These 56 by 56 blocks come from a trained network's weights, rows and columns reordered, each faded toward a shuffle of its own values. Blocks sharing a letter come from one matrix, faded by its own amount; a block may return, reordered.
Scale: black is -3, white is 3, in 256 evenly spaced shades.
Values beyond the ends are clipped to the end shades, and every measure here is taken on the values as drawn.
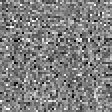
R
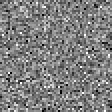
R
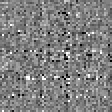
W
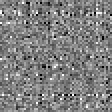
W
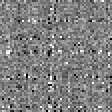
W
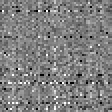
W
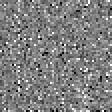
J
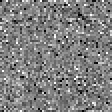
J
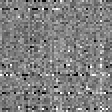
W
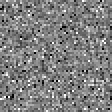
J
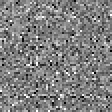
R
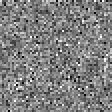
R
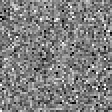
R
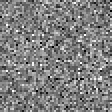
R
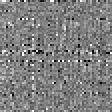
W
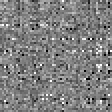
W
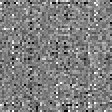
W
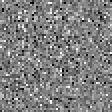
J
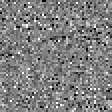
J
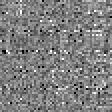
W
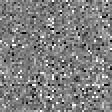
J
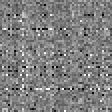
W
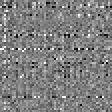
W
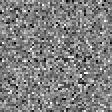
R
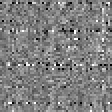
W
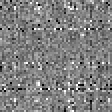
W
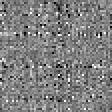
W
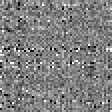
W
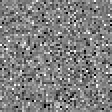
J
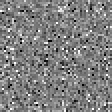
J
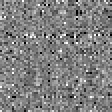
W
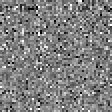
R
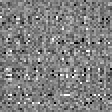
W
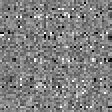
W
